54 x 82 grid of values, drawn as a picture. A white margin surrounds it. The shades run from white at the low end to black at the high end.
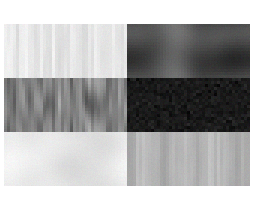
It is made of 3 by 2 panels. Panel 1,1: very low, streaked downward, faint in contrast. Panel 1,2: high, smooth. Panel 2,1: middling, streaked downward. Panel 2,2: very high, fine-grained, faint in contrast. Panel 3,1: very low, smooth, faint in contrast. Panel 3,2: low, streaked downward, faint in contrast.
